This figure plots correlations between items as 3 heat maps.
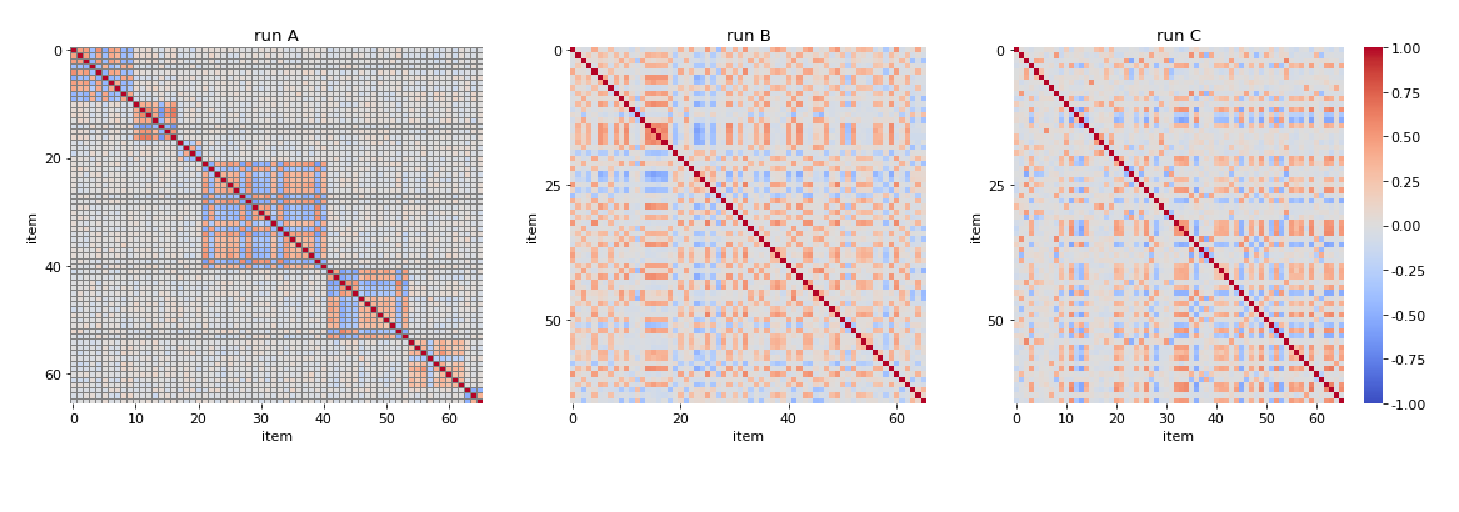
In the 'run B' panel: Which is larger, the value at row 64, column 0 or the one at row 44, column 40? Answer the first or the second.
the first
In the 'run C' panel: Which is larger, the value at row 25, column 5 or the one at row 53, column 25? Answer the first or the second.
the first
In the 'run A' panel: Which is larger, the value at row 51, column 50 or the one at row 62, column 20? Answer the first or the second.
the first
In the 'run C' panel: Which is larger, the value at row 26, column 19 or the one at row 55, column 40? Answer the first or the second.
the second
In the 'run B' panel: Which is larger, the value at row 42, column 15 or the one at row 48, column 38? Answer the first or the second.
the first
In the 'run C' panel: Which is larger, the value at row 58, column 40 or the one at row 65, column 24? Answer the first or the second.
the second
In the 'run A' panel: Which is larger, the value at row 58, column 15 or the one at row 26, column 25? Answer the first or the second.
the second
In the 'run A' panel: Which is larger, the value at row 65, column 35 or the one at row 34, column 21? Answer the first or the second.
the second
